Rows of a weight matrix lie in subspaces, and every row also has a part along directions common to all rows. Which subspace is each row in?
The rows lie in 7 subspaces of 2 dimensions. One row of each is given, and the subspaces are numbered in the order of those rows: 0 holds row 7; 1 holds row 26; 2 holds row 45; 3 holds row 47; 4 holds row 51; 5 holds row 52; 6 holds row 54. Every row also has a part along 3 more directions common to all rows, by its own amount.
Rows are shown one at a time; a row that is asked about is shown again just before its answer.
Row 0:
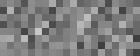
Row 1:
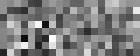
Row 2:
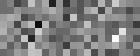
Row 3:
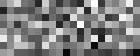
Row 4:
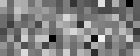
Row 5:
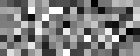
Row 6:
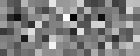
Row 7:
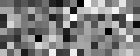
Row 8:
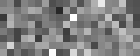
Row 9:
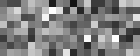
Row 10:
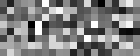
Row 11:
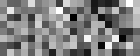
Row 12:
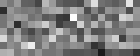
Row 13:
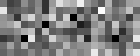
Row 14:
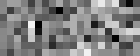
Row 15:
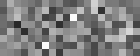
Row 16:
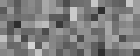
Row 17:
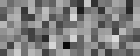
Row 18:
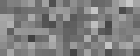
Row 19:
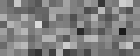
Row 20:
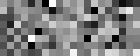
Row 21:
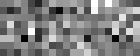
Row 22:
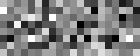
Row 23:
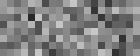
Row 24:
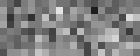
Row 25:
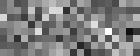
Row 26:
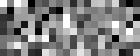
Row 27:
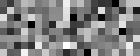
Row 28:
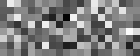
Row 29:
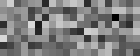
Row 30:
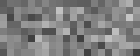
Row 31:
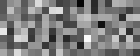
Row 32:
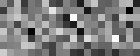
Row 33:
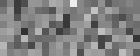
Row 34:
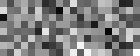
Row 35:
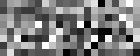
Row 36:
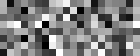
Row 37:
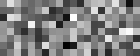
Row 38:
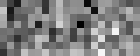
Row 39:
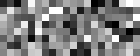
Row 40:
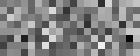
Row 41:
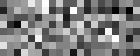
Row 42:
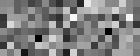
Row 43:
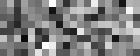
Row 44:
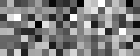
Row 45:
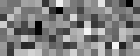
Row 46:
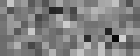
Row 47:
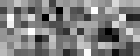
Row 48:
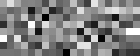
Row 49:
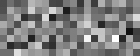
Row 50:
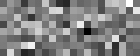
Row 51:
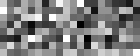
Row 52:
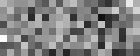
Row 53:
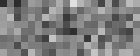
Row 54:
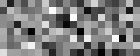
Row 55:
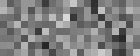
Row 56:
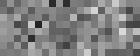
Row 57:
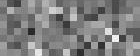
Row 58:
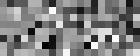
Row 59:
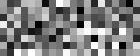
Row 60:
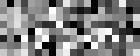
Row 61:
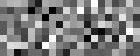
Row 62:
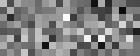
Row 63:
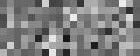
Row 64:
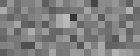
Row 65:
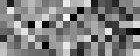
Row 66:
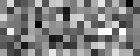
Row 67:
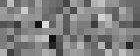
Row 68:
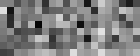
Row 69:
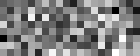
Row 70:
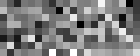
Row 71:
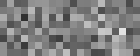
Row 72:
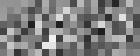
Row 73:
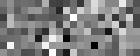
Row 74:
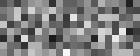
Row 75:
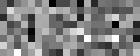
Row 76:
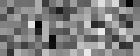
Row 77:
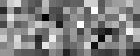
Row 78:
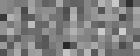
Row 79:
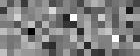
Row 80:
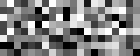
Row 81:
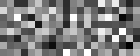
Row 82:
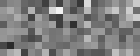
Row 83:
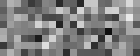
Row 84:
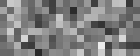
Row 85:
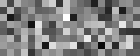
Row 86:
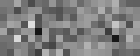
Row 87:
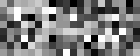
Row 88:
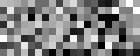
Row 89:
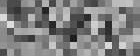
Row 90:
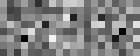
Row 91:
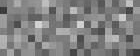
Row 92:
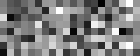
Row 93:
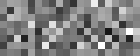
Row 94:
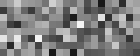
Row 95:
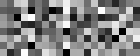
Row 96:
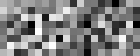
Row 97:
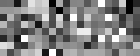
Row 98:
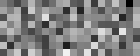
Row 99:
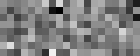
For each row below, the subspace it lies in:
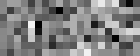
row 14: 4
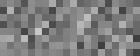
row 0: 1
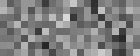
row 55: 5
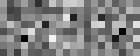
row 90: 4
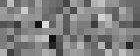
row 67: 2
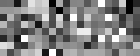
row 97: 0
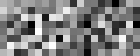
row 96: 4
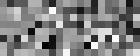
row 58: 6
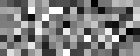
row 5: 2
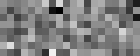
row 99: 0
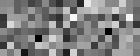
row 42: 0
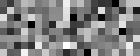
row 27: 2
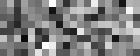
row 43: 6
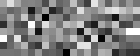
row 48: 5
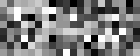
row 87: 1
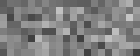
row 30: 3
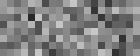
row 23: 5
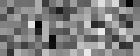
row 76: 4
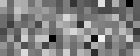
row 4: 1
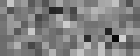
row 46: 6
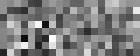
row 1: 2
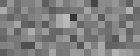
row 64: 6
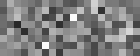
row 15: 4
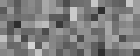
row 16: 6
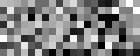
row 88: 5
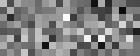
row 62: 1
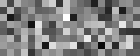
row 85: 1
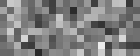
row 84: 6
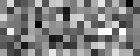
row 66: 5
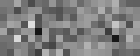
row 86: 4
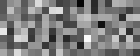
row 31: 4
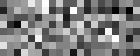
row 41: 0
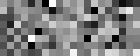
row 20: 3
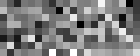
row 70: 0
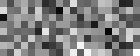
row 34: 5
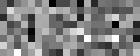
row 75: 5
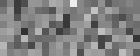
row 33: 1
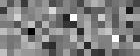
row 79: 6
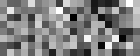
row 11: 5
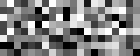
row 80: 5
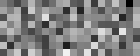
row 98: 2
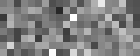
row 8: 0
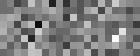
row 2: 3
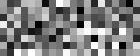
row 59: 2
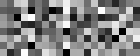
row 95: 2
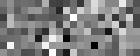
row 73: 0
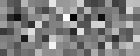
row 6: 6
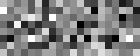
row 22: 4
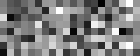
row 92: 3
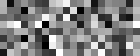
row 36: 2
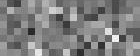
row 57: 6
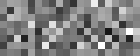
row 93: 1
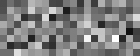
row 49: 4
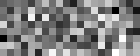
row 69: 5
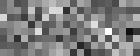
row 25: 5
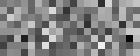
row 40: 1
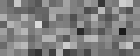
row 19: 6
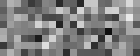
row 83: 0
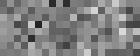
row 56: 3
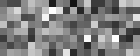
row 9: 1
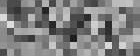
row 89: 3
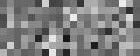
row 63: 0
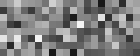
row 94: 0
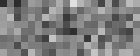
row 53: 1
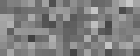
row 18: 3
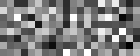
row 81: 2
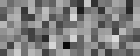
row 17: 2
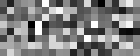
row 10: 5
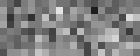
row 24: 3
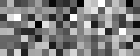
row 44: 0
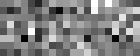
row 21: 4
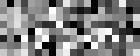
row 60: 6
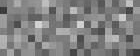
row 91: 0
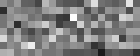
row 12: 6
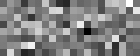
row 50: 2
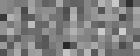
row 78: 2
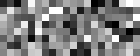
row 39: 1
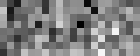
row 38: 3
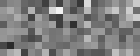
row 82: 0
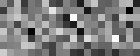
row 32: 6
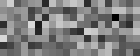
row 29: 5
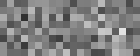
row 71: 5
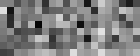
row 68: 3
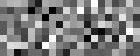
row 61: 4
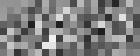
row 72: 4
